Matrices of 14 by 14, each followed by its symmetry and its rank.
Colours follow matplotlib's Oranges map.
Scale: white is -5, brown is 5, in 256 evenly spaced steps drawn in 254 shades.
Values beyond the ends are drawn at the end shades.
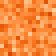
antisymmetric, full rank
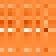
neither, rank one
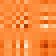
symmetric, rank one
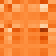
neither, rank one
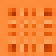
symmetric, rank one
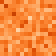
symmetric, full rank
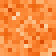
symmetric, full rank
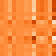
neither, rank one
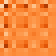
symmetric, rank one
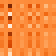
neither, rank one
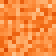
antisymmetric, full rank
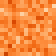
antisymmetric, full rank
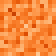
symmetric, full rank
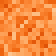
symmetric, full rank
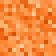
antisymmetric, full rank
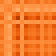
symmetric, rank one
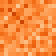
symmetric, full rank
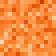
antisymmetric, full rank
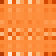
neither, rank one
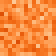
antisymmetric, full rank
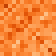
symmetric, full rank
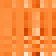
neither, rank one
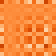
symmetric, rank one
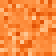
antisymmetric, full rank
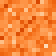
symmetric, full rank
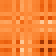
symmetric, rank one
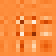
symmetric, rank one
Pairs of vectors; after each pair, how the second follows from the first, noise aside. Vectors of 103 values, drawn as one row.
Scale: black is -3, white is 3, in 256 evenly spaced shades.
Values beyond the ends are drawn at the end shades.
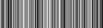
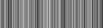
shrunk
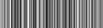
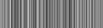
shrunk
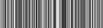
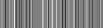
partly zeroed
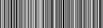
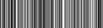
sign-scrambled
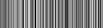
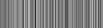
shrunk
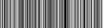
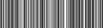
negated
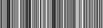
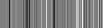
partly zeroed
